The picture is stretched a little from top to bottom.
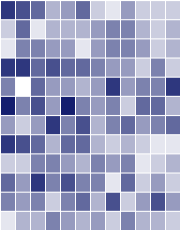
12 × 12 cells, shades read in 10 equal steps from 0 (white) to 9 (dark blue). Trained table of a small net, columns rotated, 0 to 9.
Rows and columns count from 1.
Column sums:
59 53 62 53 61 54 46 49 51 38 44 39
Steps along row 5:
down up down same down up up down up same up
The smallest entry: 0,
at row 5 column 2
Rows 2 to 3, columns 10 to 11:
3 2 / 4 2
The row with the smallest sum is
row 12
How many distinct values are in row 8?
6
